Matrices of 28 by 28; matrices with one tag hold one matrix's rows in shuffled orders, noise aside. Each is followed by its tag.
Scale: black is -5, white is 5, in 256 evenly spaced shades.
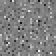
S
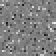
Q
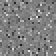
S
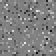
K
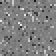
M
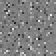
S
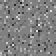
S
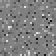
K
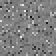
M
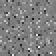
S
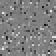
Q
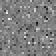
K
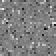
Q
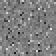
S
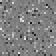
M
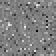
K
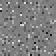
M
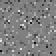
M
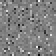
S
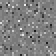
M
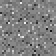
M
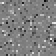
Q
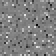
K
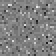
K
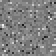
Q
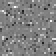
Q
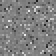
K
